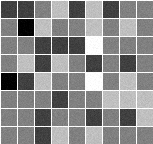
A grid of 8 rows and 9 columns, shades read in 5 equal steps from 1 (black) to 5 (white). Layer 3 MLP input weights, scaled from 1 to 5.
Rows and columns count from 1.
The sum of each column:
21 21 22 25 22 29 24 25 26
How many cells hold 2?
16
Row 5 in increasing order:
1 2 3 3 3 3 4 4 5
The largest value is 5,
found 2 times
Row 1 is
2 2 3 4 2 4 2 3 3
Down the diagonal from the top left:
2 1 2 4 3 3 3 3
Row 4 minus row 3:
0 1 0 2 1 -3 0 -1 0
